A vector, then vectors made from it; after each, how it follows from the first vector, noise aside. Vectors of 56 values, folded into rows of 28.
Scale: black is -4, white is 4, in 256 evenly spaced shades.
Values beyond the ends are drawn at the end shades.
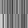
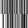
scaled up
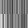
copied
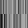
negated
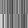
copied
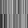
negated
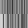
copied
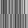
reversed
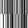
scaled up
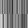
copied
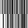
scaled up
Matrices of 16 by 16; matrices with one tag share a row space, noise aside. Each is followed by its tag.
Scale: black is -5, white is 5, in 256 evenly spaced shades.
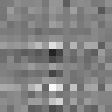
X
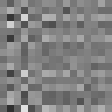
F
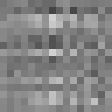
X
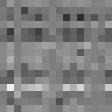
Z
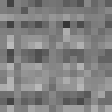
Z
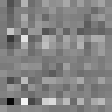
F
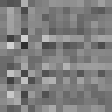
F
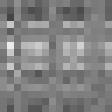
Z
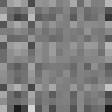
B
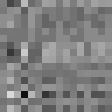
F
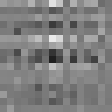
X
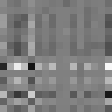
B
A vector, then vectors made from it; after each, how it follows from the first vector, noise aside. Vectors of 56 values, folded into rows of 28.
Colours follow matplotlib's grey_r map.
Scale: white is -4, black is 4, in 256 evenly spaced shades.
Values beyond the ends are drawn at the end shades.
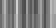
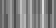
wrapped around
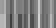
reversed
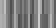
reversed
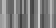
reversed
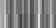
reversed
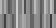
sign-scrambled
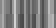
wrapped around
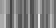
reversed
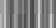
reversed
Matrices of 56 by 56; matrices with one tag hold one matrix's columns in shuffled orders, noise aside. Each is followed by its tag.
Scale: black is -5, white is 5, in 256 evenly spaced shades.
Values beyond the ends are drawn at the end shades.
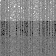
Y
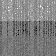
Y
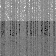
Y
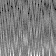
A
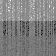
Y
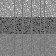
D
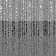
Y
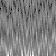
A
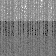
Y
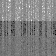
Y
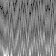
A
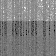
Y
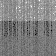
Y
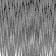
A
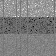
D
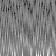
A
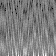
A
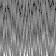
A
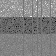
D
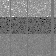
D
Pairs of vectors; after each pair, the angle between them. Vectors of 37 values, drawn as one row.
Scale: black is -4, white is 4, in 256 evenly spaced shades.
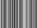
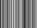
nearly opposite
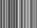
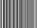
partly aligned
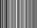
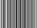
nearly opposite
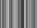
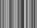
nearly parallel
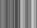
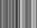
nearly parallel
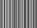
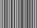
orthogonal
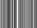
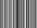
partly opposed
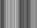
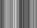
nearly parallel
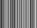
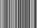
nearly opposite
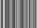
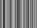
nearly opposite
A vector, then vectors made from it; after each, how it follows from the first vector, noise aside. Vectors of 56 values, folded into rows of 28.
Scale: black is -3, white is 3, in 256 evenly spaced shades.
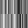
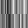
reversed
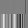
partly zeroed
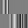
partly zeroed
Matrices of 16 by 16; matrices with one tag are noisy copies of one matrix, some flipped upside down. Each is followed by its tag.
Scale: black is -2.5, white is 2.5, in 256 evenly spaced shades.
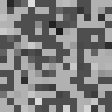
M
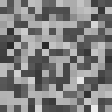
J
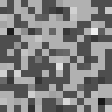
J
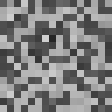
J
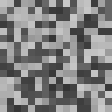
M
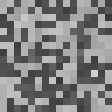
M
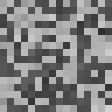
M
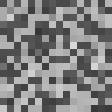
J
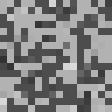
M
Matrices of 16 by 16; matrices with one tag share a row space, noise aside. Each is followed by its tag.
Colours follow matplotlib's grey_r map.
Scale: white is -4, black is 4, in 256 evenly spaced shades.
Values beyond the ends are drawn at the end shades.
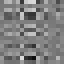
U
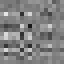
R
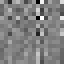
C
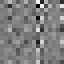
C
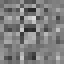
U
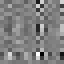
C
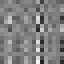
C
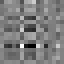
U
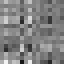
R
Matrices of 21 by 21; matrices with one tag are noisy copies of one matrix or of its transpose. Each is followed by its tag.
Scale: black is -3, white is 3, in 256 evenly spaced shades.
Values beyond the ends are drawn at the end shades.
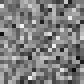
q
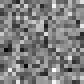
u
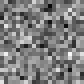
u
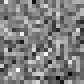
q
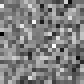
q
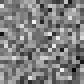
q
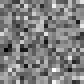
u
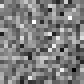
q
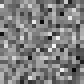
q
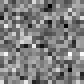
u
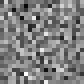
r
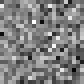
q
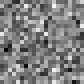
u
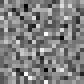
r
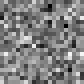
u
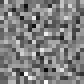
r
